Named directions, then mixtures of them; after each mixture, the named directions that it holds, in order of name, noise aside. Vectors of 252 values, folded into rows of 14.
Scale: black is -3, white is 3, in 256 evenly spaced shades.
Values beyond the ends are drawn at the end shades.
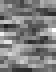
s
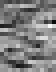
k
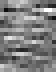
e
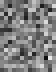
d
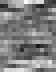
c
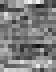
c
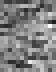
d, k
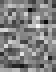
d, k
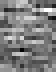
e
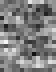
c, d, s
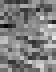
d, k, s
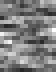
s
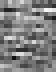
e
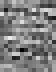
d, e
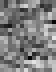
c, d, k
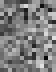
d, k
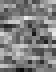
c, e, s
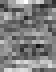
c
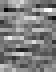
e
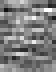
e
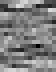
c, e, k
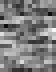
s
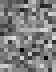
d, e, k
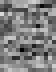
c, d, e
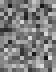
d
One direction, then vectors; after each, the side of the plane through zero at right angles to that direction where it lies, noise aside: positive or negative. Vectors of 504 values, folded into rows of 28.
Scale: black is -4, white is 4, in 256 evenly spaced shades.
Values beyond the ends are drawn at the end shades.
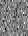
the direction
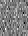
negative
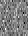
negative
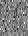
positive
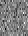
positive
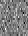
negative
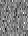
positive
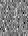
negative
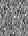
negative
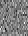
positive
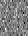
negative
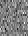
positive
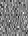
positive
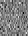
negative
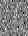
negative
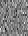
positive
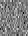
negative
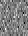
negative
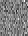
positive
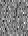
positive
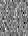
negative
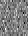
negative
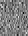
negative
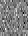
negative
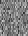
negative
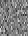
positive
